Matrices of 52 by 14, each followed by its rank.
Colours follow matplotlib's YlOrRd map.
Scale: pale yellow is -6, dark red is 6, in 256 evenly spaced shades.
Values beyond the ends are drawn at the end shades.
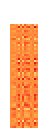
two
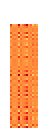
one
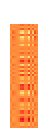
one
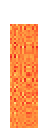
three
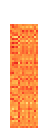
three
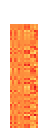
two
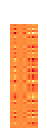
one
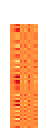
one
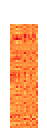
three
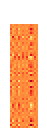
two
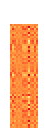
two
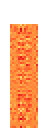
three
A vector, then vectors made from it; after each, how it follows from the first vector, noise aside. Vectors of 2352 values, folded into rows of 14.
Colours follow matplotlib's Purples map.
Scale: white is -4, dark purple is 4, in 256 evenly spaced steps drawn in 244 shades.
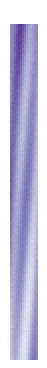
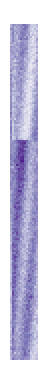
wrapped around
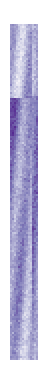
wrapped around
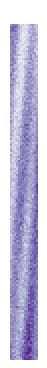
reversed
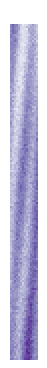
reversed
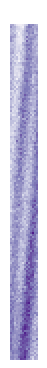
negated
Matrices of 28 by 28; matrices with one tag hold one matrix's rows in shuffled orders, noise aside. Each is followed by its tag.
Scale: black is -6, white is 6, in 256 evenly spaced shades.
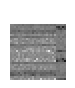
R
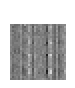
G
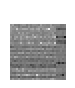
R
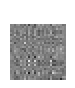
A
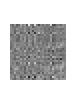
A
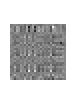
A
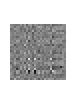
A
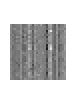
G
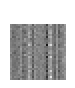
G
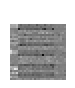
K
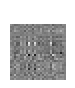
A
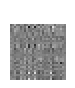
A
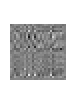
A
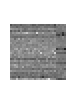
R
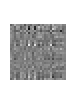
A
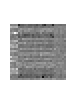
K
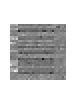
K
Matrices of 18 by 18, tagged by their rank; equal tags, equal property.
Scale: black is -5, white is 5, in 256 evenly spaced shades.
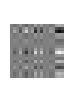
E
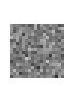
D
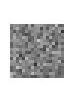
D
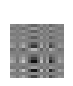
E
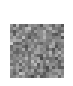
D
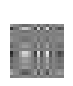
E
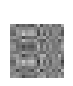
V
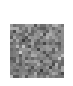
D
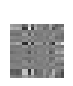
V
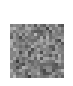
D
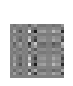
E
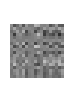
V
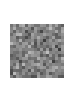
D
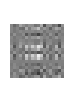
V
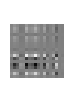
E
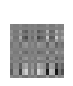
E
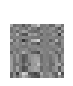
V
